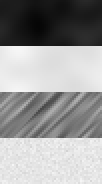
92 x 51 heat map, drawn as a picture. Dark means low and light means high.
It is made of 4 by 1 panels. Panel 1,1: very low, smooth, faint in contrast. Panel 2,1: very high, smooth, faint in contrast. Panel 3,1: middling, slanting up to the right. Panel 4,1: very high, fine-grained, faint in contrast.
